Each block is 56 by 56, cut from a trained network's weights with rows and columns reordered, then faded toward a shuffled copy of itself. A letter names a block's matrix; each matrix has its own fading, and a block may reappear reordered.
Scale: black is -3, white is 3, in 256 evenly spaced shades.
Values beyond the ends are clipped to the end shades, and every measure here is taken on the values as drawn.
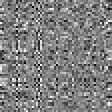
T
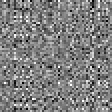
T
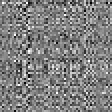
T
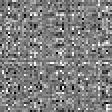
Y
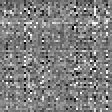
Y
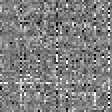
Y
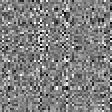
T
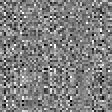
T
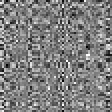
T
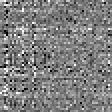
Y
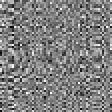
T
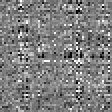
Y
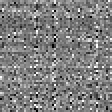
Y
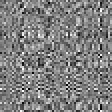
T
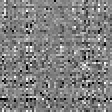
Y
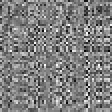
T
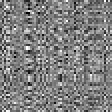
T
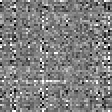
Y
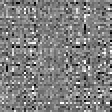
Y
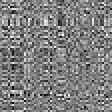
T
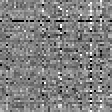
Y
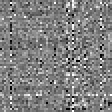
Y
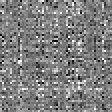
Y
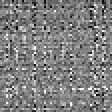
Y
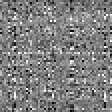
Y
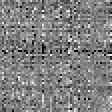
Y
